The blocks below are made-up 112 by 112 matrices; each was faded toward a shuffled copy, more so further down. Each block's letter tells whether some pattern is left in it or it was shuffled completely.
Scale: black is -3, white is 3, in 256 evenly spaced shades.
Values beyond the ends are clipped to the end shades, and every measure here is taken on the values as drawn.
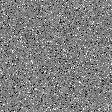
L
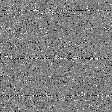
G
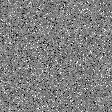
L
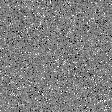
L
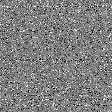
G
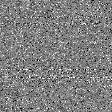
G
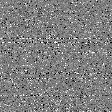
G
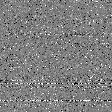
G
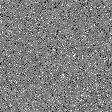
L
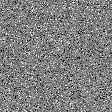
L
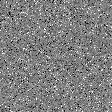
L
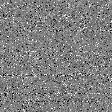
G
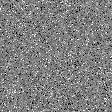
L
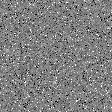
L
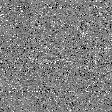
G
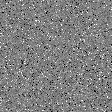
L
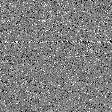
G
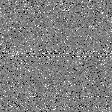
G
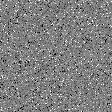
L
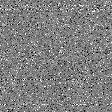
G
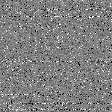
G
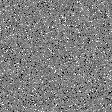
L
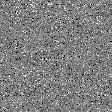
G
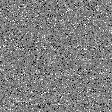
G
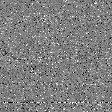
G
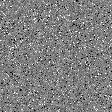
L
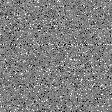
G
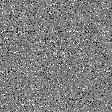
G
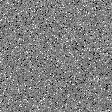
L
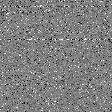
G
